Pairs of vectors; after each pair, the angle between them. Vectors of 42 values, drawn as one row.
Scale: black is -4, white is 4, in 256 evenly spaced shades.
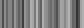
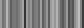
partly opposed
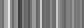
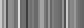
orthogonal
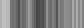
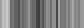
nearly parallel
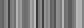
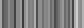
partly aligned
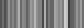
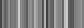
nearly parallel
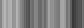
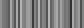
orthogonal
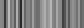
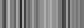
nearly parallel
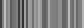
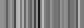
partly opposed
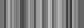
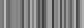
orthogonal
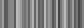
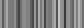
nearly opposite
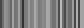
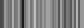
nearly parallel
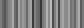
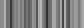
partly opposed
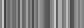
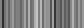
partly opposed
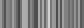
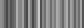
orthogonal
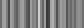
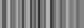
nearly opposite
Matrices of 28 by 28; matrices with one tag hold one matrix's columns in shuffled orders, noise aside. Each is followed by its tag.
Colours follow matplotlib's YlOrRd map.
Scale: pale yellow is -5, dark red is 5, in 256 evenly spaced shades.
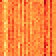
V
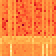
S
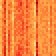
V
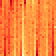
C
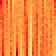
C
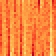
C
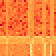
S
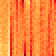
C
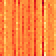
V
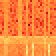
S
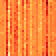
V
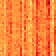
V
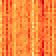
V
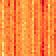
V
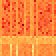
S
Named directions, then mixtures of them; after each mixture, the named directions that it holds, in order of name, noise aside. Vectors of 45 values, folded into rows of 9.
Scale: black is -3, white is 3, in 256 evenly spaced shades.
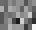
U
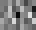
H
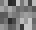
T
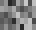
H, T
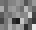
U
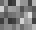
T, U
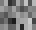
H, T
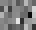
H, U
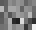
U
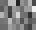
H, T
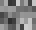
T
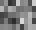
T, U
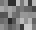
T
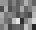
U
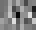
H
